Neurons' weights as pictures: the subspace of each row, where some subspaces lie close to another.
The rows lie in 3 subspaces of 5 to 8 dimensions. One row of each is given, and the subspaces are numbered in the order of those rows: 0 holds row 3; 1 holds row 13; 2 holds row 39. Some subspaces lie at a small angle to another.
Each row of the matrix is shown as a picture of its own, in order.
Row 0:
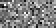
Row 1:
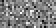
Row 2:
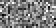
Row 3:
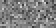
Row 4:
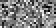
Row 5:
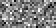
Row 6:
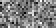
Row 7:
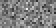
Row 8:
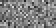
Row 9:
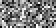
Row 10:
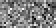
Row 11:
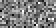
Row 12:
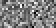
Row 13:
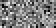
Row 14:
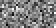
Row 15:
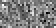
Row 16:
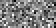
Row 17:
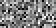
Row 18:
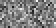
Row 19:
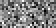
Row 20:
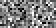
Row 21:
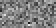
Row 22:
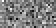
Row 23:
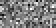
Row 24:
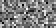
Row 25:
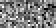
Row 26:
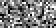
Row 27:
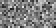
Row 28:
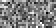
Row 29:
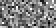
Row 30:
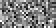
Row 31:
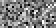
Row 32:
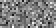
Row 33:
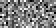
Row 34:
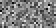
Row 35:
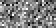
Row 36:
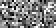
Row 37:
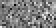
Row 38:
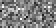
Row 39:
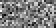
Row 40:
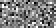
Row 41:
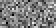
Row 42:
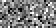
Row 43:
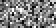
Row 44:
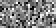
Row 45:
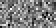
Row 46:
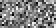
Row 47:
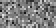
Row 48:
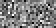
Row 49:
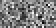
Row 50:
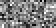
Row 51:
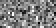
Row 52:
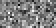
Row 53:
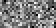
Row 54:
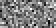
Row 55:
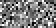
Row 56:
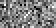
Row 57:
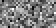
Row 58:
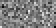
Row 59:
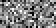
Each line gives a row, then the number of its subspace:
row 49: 0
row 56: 0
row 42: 2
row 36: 2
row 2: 1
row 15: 1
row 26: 1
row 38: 2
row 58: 2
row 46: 2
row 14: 2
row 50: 1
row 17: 0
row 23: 1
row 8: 0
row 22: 0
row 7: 1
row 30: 0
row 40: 2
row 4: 1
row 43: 2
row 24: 0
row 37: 2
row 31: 0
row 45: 2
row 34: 1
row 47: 2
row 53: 0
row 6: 1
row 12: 0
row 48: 1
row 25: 0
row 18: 0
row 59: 1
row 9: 0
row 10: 0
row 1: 0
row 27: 1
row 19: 0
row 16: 0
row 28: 1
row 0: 0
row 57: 1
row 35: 1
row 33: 1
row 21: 1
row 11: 0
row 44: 1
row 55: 2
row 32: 2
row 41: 2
